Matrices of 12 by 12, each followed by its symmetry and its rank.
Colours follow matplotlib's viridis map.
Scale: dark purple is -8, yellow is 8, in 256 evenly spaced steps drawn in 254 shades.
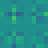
antisymmetric, rank two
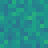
neither, full rank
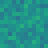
neither, full rank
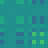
symmetric, rank one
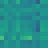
antisymmetric, rank two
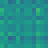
antisymmetric, rank two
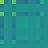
symmetric, rank one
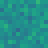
neither, full rank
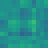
antisymmetric, rank two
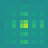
symmetric, rank one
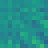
antisymmetric, rank two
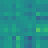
antisymmetric, rank two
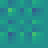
symmetric, rank one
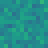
neither, full rank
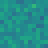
neither, full rank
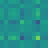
symmetric, rank one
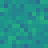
neither, full rank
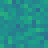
neither, full rank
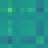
symmetric, rank one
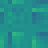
antisymmetric, rank two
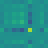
symmetric, rank one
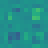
antisymmetric, rank two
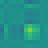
symmetric, rank one
